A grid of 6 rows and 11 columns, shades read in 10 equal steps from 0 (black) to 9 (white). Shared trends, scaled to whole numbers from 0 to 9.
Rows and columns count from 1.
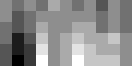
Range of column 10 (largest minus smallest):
2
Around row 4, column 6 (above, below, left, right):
5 6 5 7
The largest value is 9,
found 2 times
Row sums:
50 50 52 57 57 60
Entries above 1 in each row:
11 11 11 10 10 10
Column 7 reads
4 5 6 7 8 9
